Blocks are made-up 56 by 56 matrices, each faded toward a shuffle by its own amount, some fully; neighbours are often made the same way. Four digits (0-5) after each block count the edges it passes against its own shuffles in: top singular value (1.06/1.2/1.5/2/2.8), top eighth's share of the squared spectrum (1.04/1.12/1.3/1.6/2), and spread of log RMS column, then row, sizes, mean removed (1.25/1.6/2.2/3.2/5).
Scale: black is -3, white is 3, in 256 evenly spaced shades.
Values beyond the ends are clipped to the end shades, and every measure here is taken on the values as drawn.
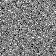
0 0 0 0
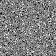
0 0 0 0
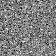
0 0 0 0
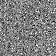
0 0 0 0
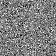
0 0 0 0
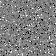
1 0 0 0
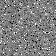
0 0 0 0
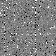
3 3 1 0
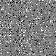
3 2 1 0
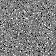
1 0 0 0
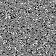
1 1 0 0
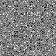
3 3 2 1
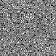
3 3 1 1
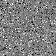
1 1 0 0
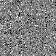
1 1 2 0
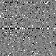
4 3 1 2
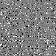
3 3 1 2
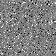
1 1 0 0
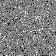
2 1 0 1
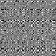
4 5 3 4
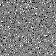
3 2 0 1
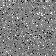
2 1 0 0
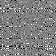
4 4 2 3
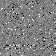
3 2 0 1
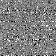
1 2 1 3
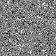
1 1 1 1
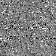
1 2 1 2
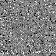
0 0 1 1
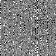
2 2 3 0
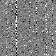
3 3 3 0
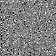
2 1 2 0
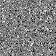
0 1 0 2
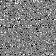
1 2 0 2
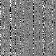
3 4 4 0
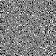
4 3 2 2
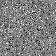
2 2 0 1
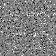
2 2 0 0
